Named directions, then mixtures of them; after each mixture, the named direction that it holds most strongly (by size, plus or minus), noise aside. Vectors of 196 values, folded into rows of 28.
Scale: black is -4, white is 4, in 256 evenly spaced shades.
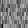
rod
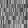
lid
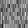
rod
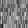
rod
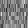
rod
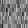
rod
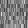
lid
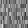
rod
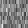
rod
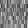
lid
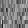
rod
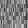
lid
